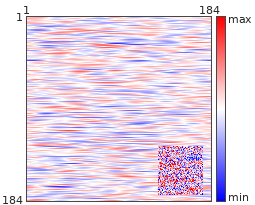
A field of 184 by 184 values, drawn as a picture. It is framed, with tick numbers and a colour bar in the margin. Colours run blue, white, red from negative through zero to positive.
Roughest part: bottom right. Grain: streaks across. Average level on the scale: 50%. Odd patch: rougher, in the bottom right. Mirror symmetry: none.
